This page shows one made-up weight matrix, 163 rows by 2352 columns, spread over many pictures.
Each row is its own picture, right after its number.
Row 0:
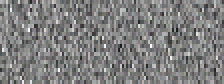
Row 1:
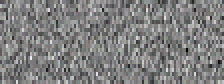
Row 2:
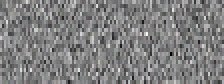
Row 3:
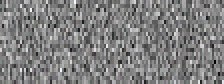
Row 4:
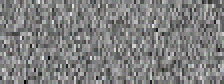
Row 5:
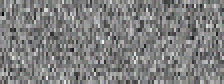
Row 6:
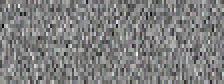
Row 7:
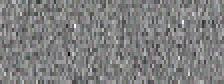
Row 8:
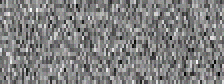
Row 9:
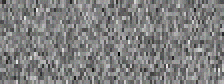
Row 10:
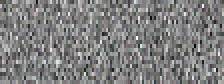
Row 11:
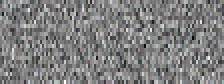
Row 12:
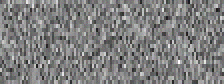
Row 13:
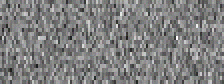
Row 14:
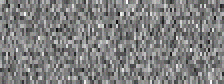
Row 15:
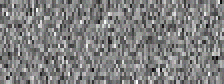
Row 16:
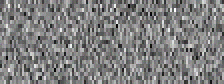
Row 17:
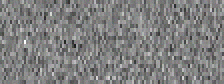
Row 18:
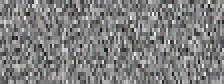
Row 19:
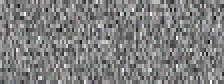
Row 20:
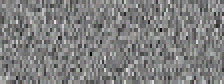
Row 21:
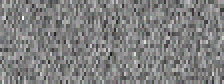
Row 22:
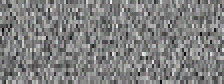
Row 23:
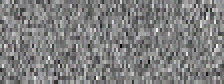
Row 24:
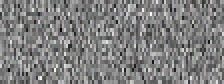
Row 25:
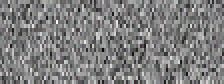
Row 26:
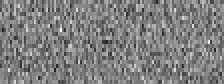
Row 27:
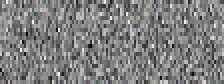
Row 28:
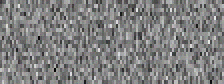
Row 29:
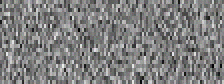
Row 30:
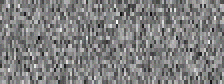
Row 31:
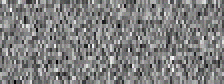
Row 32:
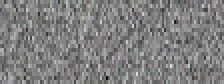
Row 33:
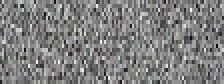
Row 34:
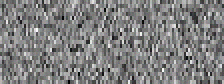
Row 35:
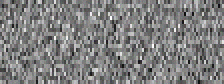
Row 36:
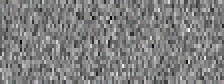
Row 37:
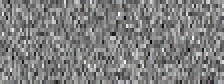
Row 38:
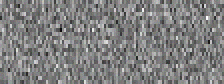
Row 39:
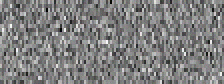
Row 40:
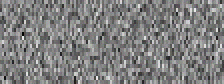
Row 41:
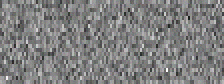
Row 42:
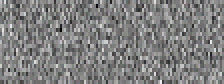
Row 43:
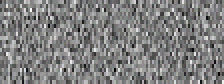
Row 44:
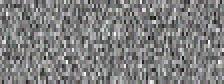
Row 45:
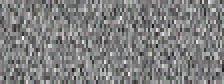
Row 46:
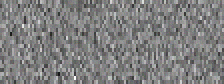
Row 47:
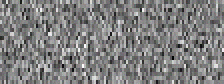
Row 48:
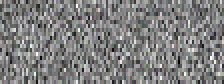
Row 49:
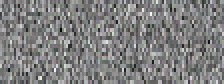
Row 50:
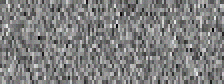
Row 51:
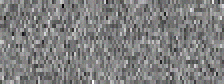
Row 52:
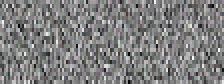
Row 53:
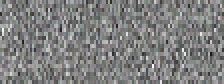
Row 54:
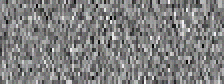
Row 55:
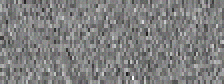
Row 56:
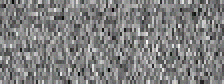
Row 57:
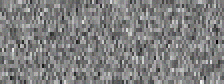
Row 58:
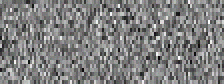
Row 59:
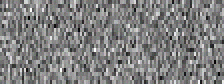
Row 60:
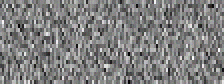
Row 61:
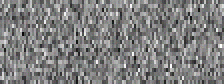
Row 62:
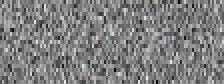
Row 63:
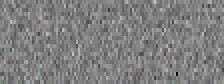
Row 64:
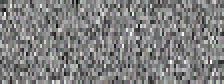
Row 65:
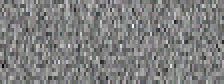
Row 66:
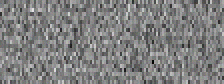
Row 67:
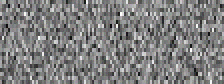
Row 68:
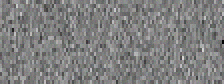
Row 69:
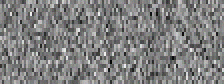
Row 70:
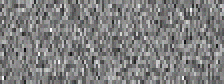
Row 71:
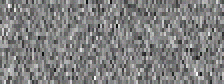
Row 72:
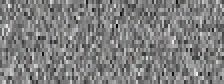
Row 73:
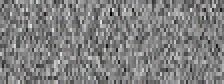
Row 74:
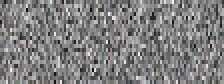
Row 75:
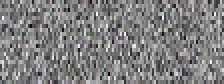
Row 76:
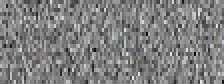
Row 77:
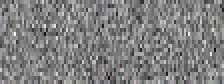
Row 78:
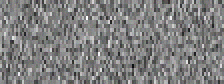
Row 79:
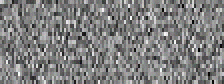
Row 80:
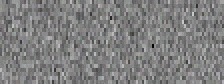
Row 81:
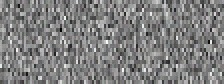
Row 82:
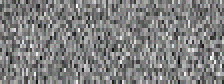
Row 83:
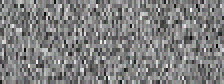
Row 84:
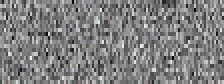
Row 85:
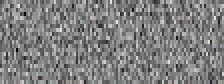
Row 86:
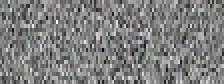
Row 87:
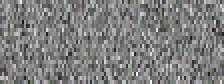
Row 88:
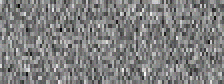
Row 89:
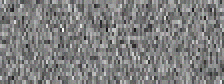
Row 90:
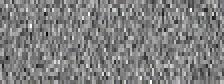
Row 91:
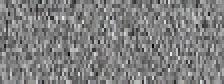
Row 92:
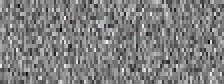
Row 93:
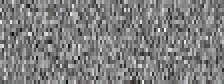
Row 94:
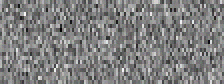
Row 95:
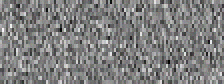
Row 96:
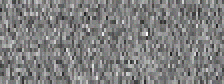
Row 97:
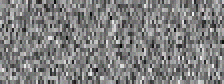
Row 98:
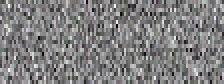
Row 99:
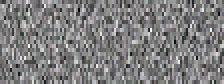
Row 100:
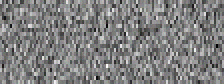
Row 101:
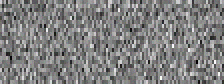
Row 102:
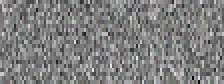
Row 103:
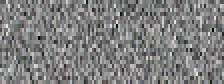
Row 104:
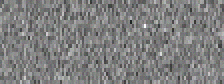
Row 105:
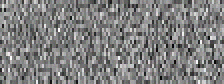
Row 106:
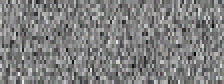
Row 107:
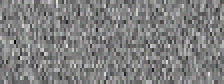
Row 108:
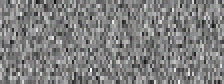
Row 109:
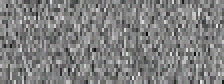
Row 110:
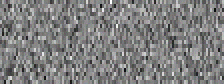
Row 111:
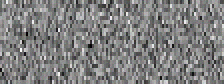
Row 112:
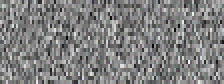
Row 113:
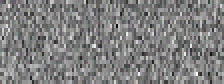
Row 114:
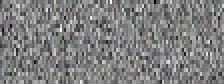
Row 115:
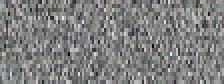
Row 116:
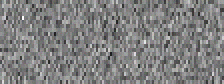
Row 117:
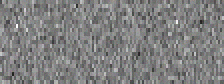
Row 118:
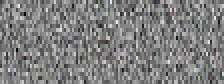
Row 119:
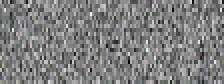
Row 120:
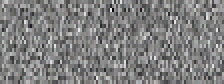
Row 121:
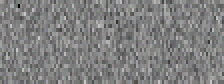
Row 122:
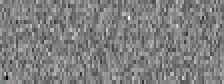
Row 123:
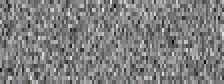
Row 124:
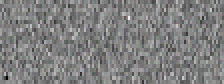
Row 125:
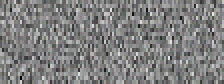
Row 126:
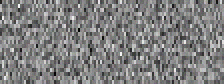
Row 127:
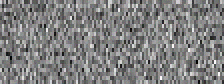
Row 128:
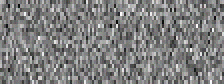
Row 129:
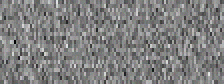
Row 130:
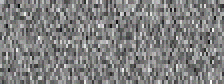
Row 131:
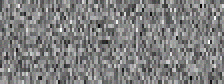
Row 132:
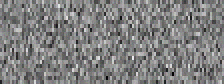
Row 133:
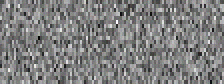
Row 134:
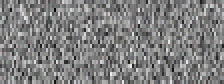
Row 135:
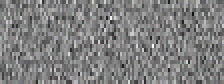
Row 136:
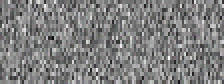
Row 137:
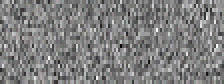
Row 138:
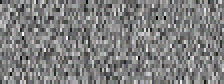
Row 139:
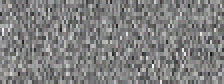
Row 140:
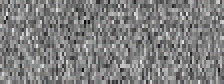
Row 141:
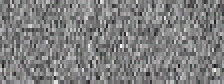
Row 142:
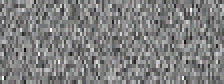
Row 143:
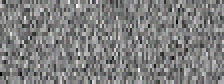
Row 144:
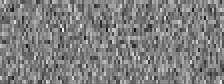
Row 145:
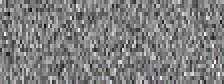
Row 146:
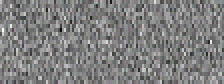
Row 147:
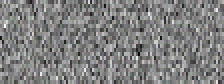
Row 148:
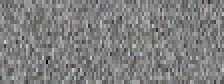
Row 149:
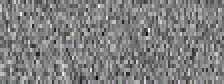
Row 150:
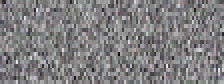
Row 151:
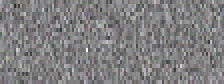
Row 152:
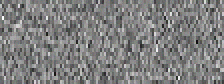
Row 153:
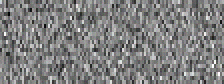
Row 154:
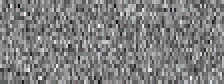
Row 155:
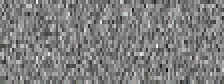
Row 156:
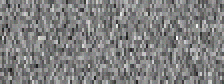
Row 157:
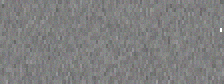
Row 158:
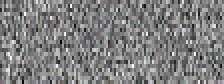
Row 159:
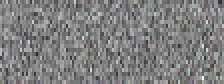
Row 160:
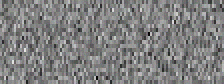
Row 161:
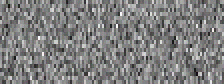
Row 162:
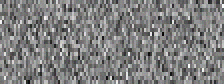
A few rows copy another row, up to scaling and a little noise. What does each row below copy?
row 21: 116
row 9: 150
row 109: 76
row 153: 145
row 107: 129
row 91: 115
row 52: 60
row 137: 23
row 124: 122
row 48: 82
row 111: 27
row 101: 127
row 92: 81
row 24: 49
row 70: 142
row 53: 139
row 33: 83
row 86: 25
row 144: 89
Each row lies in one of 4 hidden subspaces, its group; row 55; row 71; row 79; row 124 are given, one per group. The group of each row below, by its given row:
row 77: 124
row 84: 79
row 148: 124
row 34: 55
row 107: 79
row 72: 71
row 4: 124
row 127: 55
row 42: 71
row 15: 79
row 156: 71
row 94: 71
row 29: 55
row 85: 71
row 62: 79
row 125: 79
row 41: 124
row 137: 124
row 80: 55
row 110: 71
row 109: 55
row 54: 55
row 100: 124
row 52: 124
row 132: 124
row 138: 124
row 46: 79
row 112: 55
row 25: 79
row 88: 71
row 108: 55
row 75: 124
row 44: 79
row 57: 79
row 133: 71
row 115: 55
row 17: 124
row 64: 79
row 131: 71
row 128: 71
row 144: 124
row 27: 55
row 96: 55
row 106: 55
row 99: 79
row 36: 55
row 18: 79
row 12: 79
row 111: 55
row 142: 124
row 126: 124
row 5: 79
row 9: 79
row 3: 55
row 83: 124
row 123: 71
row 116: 79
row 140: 79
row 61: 124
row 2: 55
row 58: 79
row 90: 124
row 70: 124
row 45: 124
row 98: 71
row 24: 71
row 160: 124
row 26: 71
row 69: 79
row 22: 71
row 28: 71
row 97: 55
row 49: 71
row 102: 79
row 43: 55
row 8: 55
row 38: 71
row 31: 79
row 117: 79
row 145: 55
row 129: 79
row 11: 79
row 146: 71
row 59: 55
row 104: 124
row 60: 124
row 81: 71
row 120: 124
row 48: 55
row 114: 71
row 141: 124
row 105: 55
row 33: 124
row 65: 124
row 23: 124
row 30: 71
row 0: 79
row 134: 79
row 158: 55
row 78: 55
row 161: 71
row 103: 71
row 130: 71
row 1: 79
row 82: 55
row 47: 79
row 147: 79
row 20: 124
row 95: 71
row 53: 71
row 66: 71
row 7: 55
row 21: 79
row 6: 71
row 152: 124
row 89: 124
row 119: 55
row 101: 55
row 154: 71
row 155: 124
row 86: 79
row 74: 79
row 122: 124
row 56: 55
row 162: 124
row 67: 71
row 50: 71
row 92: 71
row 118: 71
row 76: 55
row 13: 71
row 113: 71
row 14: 71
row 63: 124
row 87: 124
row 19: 71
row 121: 71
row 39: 71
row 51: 124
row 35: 55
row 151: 71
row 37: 79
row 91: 55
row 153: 55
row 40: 124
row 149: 55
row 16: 71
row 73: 124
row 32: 124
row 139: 71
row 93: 124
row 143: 79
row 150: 79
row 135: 55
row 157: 79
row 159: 55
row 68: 55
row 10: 79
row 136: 55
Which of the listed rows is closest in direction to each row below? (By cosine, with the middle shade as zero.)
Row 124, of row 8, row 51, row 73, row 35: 73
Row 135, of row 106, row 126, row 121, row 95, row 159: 159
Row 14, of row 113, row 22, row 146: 146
